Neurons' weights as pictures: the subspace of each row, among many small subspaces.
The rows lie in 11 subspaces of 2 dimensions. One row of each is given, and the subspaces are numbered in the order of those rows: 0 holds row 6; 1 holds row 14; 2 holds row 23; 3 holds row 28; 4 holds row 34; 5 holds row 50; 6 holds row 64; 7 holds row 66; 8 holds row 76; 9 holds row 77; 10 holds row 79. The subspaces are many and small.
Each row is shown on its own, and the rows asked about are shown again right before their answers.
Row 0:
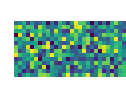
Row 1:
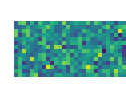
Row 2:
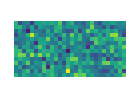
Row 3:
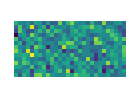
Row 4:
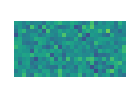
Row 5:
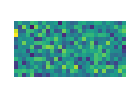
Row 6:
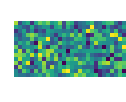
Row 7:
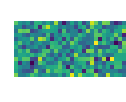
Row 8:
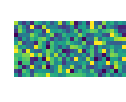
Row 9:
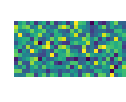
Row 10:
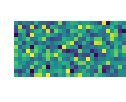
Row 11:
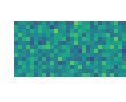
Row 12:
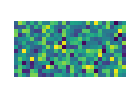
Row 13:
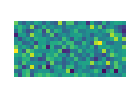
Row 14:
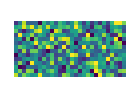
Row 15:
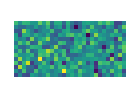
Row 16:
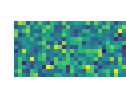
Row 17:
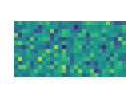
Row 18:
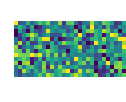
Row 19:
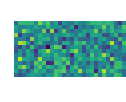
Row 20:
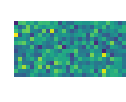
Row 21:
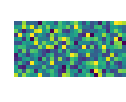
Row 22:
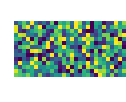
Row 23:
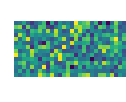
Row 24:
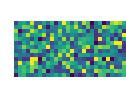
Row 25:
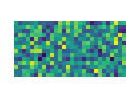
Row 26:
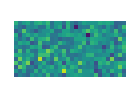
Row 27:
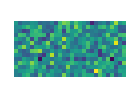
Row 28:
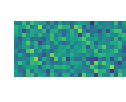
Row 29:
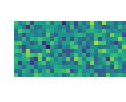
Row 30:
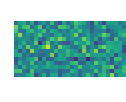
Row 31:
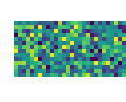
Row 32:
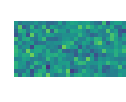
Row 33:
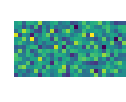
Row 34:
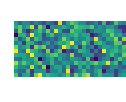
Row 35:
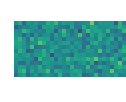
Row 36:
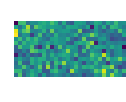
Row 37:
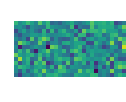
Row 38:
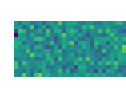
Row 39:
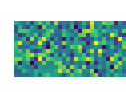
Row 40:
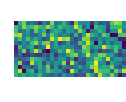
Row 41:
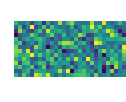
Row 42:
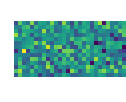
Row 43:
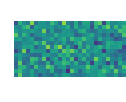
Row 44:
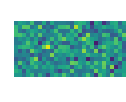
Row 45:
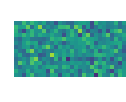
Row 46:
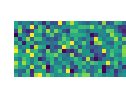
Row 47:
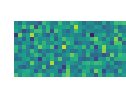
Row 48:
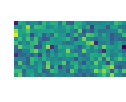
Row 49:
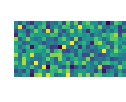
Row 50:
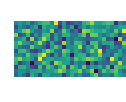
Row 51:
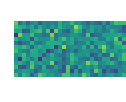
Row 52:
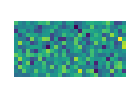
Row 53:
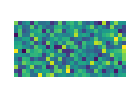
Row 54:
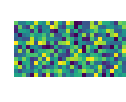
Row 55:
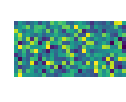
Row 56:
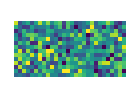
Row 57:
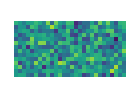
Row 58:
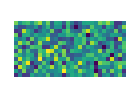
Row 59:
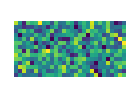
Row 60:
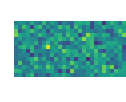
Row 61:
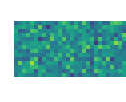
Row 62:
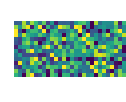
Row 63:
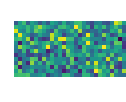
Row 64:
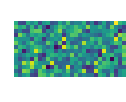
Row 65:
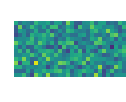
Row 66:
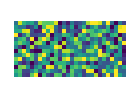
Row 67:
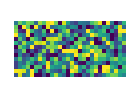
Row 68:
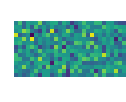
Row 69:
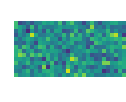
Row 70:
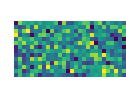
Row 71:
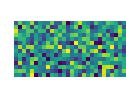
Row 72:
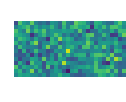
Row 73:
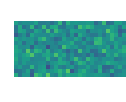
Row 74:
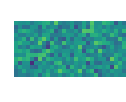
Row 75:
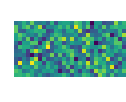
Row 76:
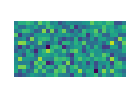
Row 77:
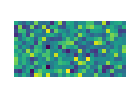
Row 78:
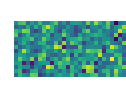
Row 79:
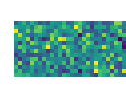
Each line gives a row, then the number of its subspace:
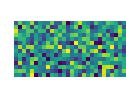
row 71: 2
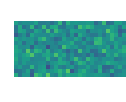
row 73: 9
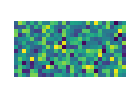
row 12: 6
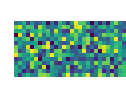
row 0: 9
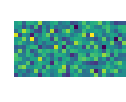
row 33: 1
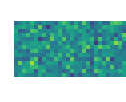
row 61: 6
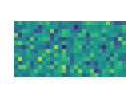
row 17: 10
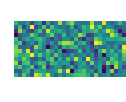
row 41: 4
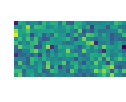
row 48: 8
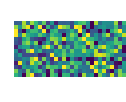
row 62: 3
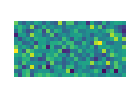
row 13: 5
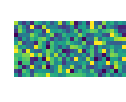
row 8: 5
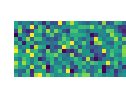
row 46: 4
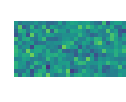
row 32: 9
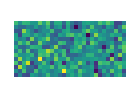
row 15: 0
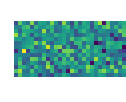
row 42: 7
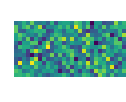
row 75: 5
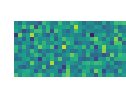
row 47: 1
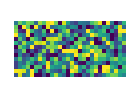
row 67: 9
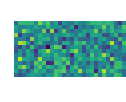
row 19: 8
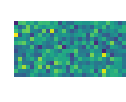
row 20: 8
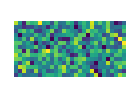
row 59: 1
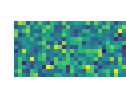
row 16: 6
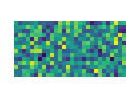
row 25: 7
